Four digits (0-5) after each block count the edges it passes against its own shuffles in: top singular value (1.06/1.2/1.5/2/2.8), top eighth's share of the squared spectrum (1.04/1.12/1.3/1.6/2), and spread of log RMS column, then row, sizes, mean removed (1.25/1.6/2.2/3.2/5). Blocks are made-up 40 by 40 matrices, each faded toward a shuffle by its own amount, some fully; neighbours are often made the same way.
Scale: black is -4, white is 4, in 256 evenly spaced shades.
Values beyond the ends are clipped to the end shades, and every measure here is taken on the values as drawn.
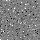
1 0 0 0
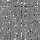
3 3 1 1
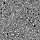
0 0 0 0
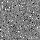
0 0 0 0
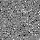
2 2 0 0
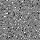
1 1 0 0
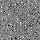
0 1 0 0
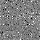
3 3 0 1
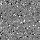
2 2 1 1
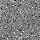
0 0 0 0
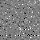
3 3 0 1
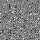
2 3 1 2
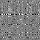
4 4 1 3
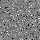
0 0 0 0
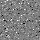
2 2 0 1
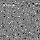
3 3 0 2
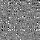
3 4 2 2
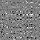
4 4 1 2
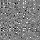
3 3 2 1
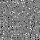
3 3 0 2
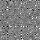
3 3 1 1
